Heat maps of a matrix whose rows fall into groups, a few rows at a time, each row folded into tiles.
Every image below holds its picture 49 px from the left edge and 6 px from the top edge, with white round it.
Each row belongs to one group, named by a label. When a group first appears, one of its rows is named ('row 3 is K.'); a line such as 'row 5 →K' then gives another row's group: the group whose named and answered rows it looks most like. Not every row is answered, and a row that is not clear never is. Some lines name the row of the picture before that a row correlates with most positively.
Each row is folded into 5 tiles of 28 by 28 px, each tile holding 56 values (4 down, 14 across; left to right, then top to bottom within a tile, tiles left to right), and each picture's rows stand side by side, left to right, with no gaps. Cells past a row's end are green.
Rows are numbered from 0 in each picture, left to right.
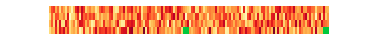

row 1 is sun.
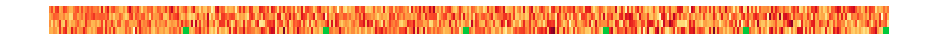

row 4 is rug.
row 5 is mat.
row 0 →mat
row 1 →sun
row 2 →sun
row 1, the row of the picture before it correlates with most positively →0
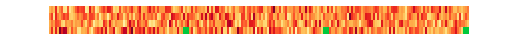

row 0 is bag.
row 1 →rug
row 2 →mat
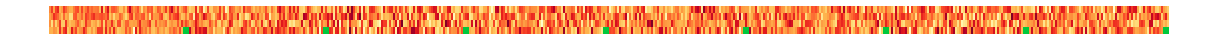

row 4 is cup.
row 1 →bag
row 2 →bag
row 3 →sun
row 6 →bag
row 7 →bag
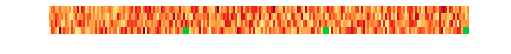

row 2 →rug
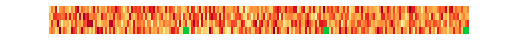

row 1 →cup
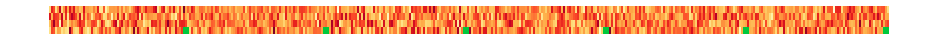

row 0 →cup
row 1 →rug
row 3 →mat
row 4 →sun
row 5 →sun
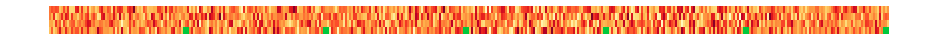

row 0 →rug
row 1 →bag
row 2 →cup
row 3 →bag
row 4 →rug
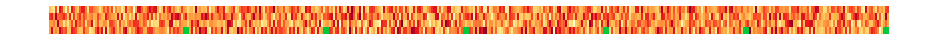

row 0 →bag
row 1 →bag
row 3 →bag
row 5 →mat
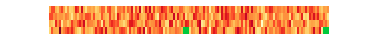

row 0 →rug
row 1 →mat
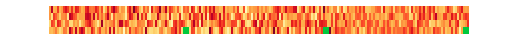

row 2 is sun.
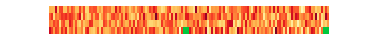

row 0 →bag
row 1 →bag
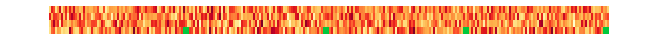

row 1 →bag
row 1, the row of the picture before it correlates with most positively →0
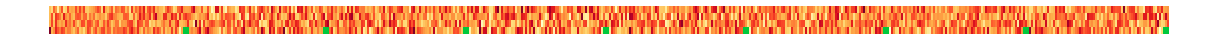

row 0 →sun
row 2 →rug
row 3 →mat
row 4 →cup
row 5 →cup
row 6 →cup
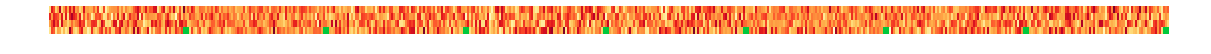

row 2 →sun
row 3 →sun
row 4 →sun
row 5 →bag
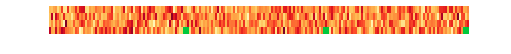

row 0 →sun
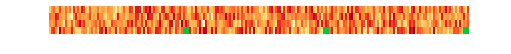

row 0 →cup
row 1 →mat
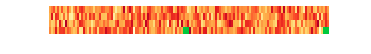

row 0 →sun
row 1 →mat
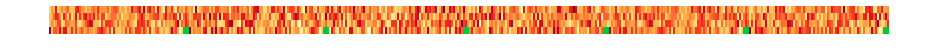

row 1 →mat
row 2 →cup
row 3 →bag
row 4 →mat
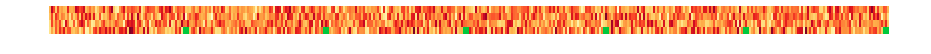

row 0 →sun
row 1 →cup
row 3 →bag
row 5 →mat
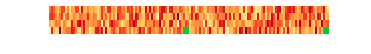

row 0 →rug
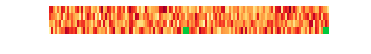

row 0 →rug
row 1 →cup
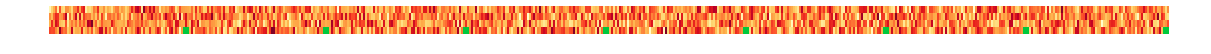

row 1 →bag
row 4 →bag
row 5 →rug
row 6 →bag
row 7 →rug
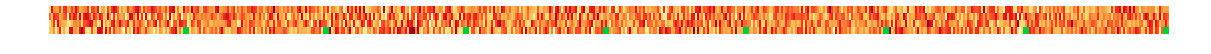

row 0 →mat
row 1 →mat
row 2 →sun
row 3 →cup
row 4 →sun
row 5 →mat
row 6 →sun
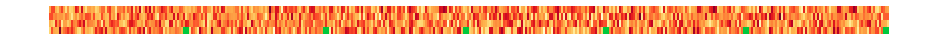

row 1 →cup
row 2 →rug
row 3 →mat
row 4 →bag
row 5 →bag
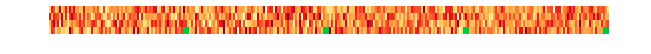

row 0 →cup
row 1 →sun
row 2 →sun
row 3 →sun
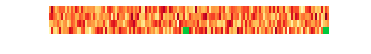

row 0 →rug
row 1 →bag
